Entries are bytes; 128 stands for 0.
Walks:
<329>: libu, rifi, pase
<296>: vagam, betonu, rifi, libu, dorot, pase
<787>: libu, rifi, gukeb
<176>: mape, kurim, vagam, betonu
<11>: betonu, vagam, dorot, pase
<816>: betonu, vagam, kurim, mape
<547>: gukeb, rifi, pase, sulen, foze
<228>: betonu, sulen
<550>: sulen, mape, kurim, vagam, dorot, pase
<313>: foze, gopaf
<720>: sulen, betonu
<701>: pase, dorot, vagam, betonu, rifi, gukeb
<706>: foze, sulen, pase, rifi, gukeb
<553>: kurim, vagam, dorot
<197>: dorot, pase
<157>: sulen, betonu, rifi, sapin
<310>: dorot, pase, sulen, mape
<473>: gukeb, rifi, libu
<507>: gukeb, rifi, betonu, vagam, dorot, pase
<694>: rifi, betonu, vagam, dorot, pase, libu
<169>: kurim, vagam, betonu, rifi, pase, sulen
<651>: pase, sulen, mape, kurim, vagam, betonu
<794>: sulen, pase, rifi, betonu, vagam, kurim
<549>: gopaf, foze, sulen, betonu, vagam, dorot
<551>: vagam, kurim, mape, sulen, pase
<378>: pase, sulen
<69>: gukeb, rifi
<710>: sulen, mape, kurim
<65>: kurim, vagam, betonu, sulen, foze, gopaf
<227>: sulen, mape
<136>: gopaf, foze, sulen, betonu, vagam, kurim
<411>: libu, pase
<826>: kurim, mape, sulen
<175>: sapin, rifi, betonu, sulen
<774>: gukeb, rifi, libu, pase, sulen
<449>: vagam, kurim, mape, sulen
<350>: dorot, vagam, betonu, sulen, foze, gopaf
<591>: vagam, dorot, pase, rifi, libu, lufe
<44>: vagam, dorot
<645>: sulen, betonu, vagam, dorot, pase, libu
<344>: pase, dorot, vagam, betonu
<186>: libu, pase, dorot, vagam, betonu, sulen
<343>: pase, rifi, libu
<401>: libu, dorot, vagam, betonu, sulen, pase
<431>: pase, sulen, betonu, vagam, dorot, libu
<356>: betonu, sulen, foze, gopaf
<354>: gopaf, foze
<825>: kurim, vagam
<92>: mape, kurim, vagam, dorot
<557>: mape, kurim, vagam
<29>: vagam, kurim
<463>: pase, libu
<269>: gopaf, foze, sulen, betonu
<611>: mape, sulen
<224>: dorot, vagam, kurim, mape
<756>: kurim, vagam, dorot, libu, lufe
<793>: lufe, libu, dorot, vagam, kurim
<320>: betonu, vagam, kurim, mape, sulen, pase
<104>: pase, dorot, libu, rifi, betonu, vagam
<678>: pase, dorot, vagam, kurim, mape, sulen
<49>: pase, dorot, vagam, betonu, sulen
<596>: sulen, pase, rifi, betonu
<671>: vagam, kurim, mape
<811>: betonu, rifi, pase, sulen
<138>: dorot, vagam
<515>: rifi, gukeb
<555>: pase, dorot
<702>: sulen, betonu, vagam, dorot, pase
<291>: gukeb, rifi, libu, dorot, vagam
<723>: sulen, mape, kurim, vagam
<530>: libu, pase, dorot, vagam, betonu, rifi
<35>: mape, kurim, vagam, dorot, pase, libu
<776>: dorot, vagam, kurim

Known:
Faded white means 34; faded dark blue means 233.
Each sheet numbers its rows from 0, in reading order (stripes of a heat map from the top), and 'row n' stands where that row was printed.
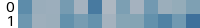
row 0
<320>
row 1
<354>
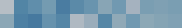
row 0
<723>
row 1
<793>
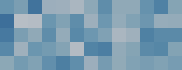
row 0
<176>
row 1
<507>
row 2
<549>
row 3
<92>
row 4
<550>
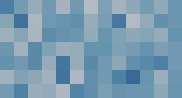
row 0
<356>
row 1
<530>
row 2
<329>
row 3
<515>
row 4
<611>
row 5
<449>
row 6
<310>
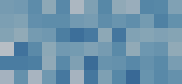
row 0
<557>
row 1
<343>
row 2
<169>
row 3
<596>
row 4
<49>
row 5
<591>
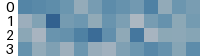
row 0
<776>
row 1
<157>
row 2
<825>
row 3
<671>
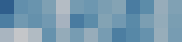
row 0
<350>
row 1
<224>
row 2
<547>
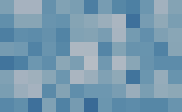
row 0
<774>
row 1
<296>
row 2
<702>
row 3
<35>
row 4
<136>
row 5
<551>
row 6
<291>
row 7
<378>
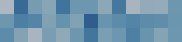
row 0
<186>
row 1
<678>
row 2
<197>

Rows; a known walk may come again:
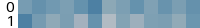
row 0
<227>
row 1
<356>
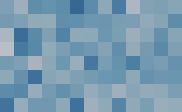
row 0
<825>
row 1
<228>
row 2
<794>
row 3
<596>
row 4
<44>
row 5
<720>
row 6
<401>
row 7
<65>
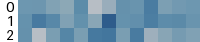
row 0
<29>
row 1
<678>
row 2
<553>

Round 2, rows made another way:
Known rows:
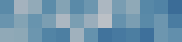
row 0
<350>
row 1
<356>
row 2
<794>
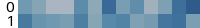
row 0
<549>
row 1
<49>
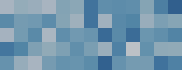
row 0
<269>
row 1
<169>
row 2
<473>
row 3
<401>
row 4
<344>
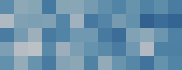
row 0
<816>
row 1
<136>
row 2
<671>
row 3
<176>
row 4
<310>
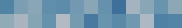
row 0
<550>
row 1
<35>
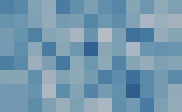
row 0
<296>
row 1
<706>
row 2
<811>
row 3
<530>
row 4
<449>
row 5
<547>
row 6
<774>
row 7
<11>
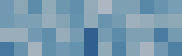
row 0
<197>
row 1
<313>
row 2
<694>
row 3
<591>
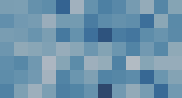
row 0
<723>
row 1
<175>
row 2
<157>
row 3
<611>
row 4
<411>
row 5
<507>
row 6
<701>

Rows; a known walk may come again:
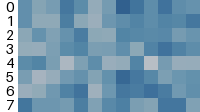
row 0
<227>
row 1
<816>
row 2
<29>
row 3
<776>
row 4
<411>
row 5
<720>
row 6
<794>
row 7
<49>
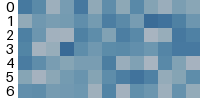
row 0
<449>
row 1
<69>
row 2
<555>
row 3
<224>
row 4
<186>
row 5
<596>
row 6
<826>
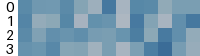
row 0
<169>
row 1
<65>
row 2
<702>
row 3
<228>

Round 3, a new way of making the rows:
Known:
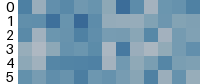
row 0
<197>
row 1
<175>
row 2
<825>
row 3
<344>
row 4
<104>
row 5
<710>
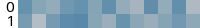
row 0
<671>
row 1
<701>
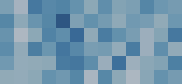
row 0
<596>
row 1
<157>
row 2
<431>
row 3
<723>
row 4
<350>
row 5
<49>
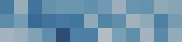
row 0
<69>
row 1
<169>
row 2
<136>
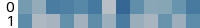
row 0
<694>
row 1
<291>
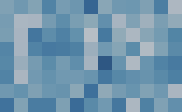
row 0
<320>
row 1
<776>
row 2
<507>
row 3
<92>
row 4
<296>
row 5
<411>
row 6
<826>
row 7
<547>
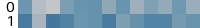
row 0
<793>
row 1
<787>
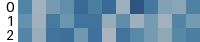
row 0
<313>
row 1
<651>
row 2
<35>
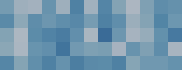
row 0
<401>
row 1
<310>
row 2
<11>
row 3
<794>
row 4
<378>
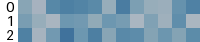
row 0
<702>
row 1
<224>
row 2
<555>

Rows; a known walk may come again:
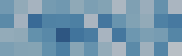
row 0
<224>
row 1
<550>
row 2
<269>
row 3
<816>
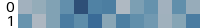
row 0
<136>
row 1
<431>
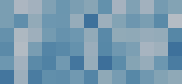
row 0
<776>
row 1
<449>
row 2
<138>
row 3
<44>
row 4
<645>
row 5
<515>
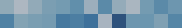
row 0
<186>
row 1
<356>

